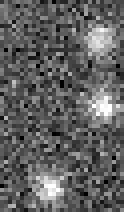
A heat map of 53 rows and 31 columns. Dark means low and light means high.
Average level on the scale: 40%. Mirror symmetry: none. Slope: none. Bumps: three. Ninth with the highest average: middle right.
